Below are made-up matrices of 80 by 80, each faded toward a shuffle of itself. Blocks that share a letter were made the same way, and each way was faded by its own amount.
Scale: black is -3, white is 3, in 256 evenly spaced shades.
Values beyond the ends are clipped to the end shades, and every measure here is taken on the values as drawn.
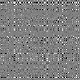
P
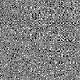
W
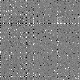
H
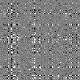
P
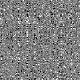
W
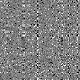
W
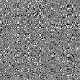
W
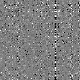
H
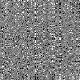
W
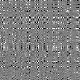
P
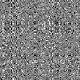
W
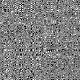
W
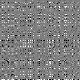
P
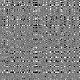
P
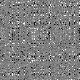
H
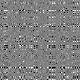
P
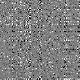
H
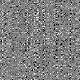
W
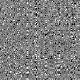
W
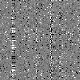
H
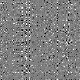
H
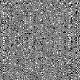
W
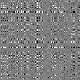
P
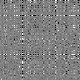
P
